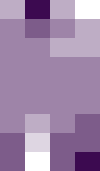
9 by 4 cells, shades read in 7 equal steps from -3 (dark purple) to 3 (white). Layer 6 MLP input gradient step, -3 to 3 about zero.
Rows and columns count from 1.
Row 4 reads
0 0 0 0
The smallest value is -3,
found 2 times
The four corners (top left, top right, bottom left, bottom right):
1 3 -1 -3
